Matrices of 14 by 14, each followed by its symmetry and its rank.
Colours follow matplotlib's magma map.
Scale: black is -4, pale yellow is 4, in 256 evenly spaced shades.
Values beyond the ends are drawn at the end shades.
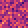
antisymmetric, full rank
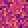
neither, full rank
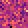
antisymmetric, full rank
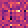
antisymmetric, rank two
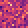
neither, full rank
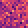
antisymmetric, full rank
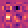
antisymmetric, rank two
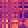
antisymmetric, rank two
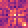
symmetric, rank three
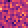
antisymmetric, full rank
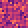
antisymmetric, full rank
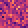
neither, full rank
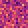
neither, full rank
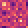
symmetric, rank three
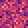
neither, full rank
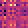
antisymmetric, rank two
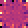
antisymmetric, rank two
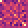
symmetric, rank three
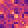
symmetric, rank three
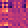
antisymmetric, rank two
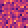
antisymmetric, full rank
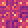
symmetric, rank three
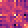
symmetric, rank three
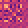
symmetric, rank three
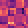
antisymmetric, rank two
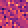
antisymmetric, full rank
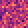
neither, full rank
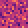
antisymmetric, full rank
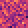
neither, full rank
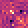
symmetric, rank three
